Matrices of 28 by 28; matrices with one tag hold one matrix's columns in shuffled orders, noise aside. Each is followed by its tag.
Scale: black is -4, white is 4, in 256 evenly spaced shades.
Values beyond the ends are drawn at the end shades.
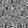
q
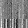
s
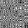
q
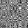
q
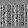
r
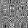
q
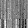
s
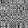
q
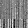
s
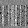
r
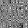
q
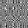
q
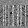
r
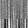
s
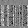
r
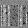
r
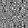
q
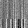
s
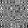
q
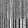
s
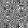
q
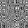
q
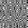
q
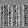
r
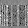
r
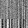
s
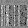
r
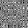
q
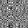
q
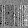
r
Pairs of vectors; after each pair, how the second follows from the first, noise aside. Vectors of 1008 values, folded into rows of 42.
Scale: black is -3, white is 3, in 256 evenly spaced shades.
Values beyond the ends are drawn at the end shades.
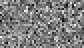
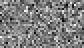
copied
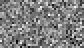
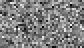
shuffled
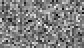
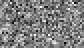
shuffled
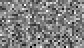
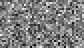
copied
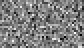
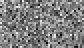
shuffled
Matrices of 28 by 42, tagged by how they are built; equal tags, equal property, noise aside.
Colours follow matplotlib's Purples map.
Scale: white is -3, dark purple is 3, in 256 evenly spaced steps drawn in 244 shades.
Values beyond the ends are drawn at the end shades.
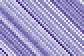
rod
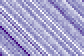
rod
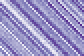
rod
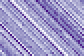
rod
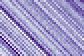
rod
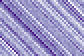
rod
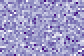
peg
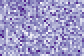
peg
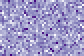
peg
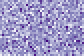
peg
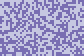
peg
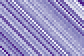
rod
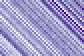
rod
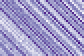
rod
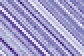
rod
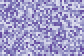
peg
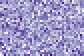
peg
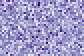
peg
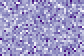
peg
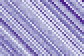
rod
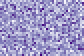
peg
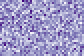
peg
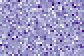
peg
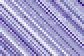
rod
